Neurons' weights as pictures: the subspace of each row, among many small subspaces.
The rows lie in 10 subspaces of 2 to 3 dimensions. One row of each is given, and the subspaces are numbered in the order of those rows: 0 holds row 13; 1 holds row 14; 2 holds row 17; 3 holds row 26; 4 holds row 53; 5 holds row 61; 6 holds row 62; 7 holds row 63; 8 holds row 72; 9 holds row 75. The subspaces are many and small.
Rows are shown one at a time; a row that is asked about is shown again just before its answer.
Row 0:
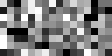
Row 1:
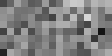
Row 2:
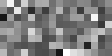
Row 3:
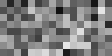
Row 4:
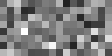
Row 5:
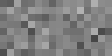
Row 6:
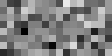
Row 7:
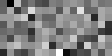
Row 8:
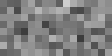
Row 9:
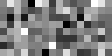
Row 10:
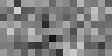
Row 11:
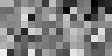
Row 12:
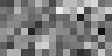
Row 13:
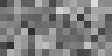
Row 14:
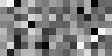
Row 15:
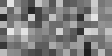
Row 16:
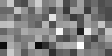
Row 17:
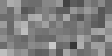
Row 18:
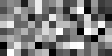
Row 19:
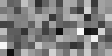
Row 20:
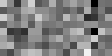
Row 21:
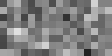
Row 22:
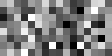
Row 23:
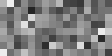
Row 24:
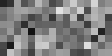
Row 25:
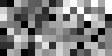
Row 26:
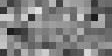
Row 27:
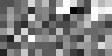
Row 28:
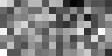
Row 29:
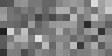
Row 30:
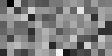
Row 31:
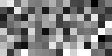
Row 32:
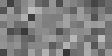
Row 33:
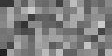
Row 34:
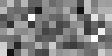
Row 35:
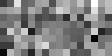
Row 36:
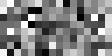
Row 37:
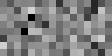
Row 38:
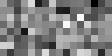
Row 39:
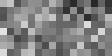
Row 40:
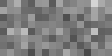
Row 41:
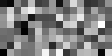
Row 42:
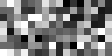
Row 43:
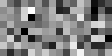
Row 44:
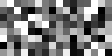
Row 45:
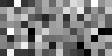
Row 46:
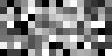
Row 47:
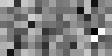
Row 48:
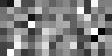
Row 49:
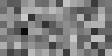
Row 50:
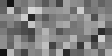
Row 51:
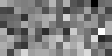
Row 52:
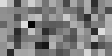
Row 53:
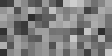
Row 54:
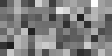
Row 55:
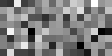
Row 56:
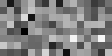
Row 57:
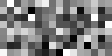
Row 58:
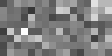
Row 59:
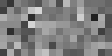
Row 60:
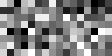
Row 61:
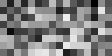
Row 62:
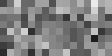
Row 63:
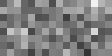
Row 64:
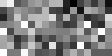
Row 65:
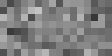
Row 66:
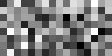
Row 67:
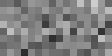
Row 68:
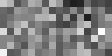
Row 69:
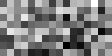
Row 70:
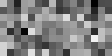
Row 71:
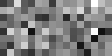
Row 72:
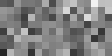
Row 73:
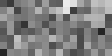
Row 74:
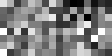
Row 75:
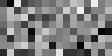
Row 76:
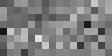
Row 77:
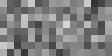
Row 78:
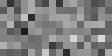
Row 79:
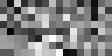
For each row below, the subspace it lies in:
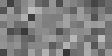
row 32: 7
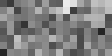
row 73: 8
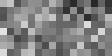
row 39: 8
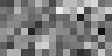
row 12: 0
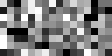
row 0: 3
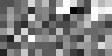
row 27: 2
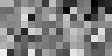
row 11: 8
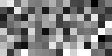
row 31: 5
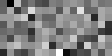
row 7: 9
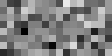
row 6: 2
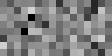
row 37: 4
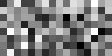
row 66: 9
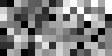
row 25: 8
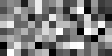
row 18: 1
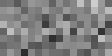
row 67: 5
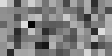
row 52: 3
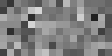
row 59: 3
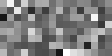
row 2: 5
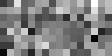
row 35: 6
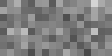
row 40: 7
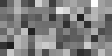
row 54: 0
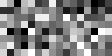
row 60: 7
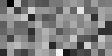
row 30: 9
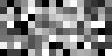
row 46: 6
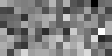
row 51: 5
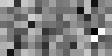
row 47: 1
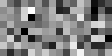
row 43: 2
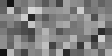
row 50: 7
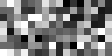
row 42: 2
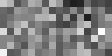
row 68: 4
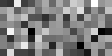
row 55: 9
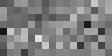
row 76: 2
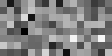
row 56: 6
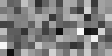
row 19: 1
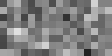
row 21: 3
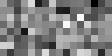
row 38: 0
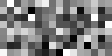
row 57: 9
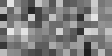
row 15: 1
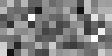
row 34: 1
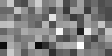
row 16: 1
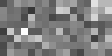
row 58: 2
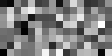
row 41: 0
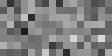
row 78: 6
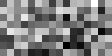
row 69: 5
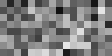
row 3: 5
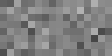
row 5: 7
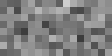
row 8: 8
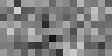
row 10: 5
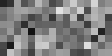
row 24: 0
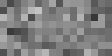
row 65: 3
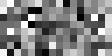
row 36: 3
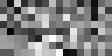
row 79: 5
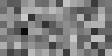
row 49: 8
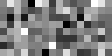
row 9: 0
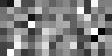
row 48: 1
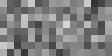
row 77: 0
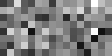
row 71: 7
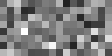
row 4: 2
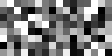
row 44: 4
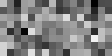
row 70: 6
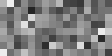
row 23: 6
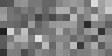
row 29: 2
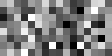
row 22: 8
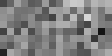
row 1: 4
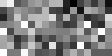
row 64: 8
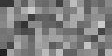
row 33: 0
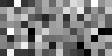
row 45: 9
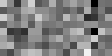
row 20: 1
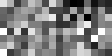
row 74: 4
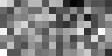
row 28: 4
